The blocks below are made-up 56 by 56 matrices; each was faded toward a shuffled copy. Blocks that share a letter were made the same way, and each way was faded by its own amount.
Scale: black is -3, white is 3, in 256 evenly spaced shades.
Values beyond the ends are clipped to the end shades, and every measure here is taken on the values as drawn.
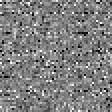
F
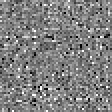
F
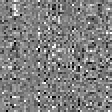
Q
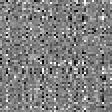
Q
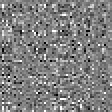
Q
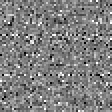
F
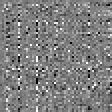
Q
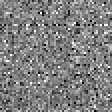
F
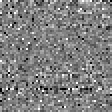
F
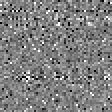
F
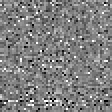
F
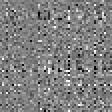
Q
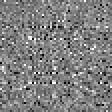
F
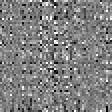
Q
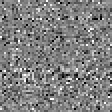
F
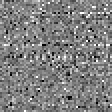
F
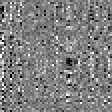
Q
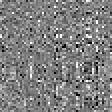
Q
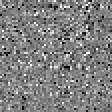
F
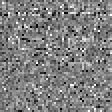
F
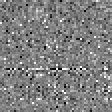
F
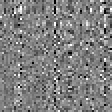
Q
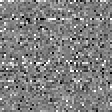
F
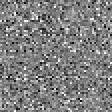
F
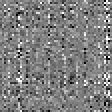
Q
